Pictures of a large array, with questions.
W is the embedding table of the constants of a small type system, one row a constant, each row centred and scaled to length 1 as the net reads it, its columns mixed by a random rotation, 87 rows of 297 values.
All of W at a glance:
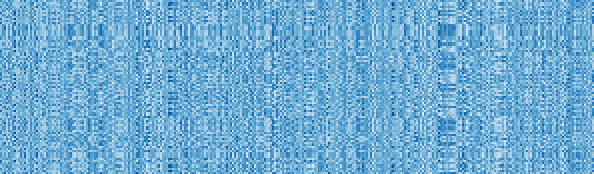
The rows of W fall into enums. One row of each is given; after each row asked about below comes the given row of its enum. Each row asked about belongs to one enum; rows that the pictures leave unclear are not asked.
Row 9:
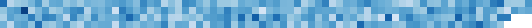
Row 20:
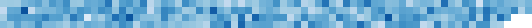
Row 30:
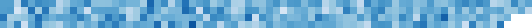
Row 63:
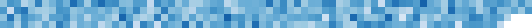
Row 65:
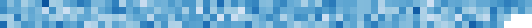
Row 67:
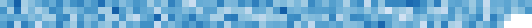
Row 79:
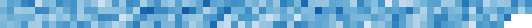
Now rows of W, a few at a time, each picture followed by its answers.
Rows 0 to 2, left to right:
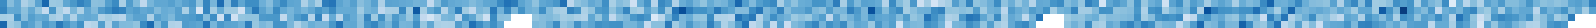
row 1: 79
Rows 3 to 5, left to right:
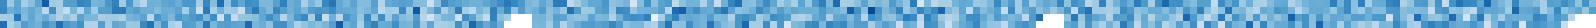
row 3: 65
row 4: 79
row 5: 63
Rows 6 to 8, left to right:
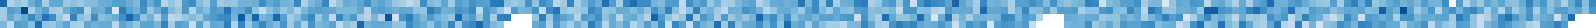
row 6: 9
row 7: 63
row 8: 79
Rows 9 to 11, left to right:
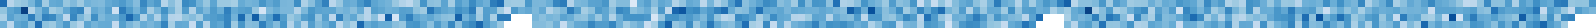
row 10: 79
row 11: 9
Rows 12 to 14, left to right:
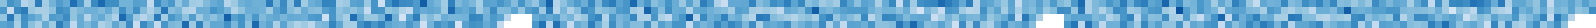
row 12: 63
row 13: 67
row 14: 67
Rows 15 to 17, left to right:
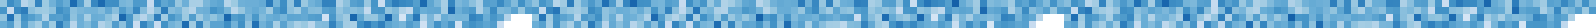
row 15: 63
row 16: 63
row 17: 63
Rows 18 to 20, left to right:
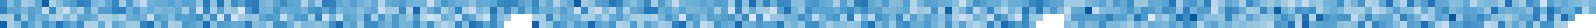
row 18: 65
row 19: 65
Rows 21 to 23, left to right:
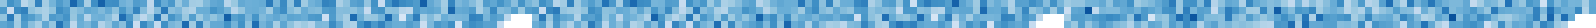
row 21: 63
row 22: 63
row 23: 20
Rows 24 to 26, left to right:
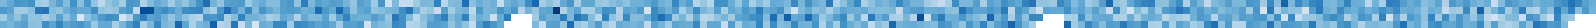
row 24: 79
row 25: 9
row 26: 65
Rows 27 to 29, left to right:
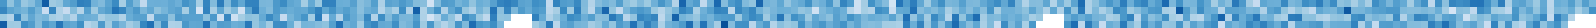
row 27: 65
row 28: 30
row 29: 67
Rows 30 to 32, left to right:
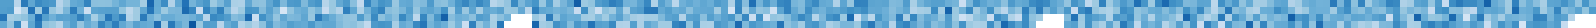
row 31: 65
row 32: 63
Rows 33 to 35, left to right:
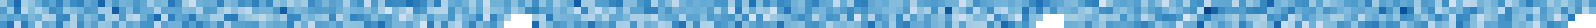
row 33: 67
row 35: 79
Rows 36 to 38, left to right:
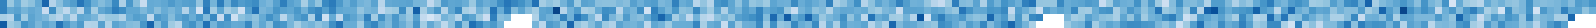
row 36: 65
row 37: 9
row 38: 79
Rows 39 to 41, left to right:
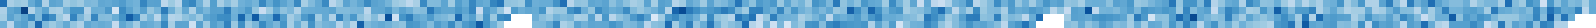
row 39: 9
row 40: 79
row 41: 20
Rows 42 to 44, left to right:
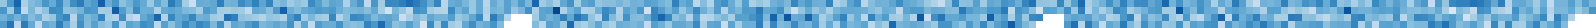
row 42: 67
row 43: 9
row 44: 67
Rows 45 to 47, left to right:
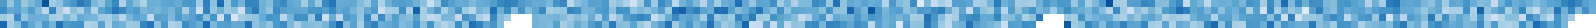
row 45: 65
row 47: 65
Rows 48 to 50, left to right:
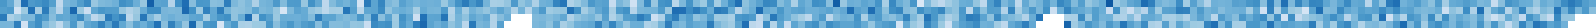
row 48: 30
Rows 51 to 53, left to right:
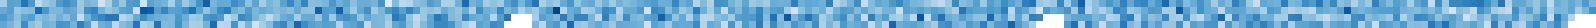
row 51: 79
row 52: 9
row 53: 67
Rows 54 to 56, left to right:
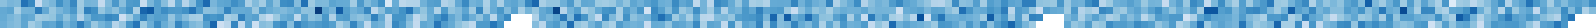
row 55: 9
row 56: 79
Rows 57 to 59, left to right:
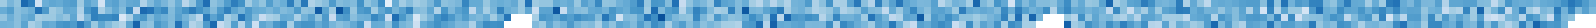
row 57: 79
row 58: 20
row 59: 65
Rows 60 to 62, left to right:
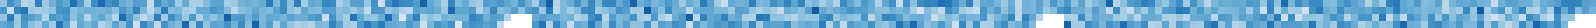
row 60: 63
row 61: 67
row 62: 65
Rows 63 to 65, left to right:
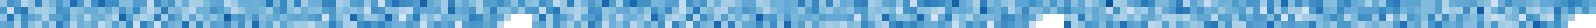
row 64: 63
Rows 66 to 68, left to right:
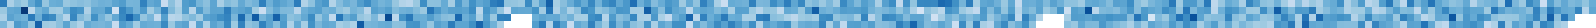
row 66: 9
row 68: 20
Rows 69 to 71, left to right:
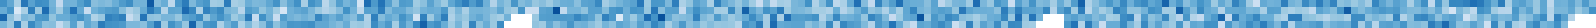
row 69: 30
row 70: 20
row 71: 67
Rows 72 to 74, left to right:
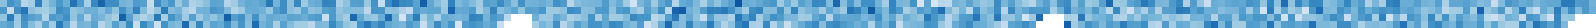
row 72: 63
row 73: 79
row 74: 65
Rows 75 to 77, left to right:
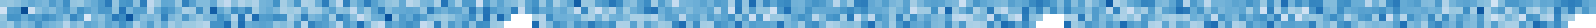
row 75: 20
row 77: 65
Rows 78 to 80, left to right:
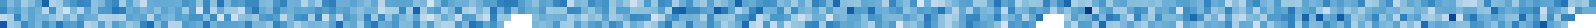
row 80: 9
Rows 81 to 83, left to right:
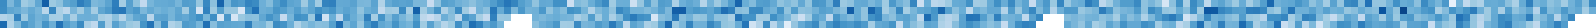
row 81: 65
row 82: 79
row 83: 79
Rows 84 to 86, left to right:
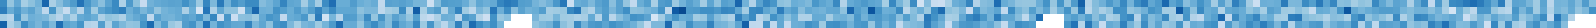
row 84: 65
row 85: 79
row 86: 67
